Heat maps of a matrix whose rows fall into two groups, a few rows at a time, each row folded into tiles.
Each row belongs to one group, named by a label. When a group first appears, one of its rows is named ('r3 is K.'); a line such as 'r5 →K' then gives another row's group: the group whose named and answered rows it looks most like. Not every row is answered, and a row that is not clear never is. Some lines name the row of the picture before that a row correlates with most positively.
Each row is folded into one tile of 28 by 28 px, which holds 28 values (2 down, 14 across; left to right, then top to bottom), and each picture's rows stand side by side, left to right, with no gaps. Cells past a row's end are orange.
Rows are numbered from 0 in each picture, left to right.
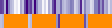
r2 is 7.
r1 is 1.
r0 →1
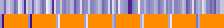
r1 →7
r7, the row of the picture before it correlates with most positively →3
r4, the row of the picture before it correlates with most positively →3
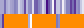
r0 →7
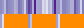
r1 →1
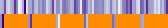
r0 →7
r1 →7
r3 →1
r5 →1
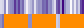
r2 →1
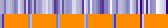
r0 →7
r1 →1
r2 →1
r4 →7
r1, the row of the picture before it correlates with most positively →2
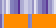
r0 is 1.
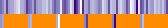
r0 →1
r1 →1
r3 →7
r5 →1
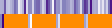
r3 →1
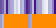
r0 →1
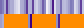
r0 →1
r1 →7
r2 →7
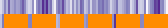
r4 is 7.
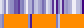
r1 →7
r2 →1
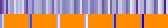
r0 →1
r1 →7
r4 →7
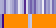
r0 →7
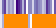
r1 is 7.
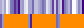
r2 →1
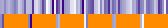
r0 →7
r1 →7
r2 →1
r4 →1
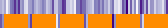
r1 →7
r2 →1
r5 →1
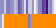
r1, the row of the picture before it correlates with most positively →0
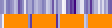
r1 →7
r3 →1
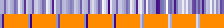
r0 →7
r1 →7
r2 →7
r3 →7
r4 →7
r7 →1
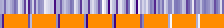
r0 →7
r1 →1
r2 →7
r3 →7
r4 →7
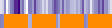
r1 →1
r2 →1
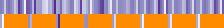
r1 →1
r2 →7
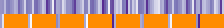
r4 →1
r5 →1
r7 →7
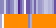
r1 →1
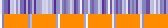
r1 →1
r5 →1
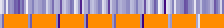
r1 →7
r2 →7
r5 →7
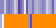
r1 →7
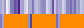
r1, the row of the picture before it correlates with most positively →1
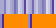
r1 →7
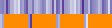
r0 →1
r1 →7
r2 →1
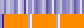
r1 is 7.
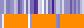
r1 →1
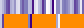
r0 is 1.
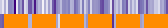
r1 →1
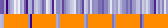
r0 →1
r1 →7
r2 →1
